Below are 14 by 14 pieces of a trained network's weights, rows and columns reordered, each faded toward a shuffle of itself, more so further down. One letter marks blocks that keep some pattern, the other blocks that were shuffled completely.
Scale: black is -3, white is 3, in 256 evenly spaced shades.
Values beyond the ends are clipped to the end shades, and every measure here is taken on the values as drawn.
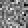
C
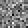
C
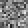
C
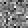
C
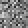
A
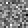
C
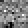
A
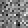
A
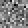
C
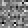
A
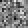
C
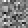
A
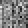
A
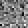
C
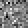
C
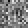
A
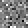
C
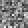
C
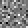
C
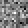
C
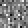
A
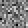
C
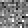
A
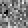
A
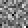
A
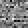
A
